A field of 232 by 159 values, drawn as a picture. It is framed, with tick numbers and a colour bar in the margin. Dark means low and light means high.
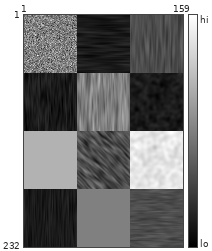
It is made of 4 by 3 panels. Panel 1,1: middling, fine-grained, strong in contrast. Panel 1,2: very low, streaked across, faint in contrast. Panel 1,3: low, streaked downward, faint in contrast. Panel 2,1: very low, streaked downward, faint in contrast. Panel 2,2: middling, streaked downward. Panel 2,3: very low, blotchy, faint in contrast. Panel 3,1: high, flat. Panel 3,2: low, slanting down to the right. Panel 3,3: very high, blotchy, faint in contrast. Panel 4,1: very low, streaked downward, faint in contrast. Panel 4,2: middling, flat. Panel 4,3: low, streaked across, faint in contrast.
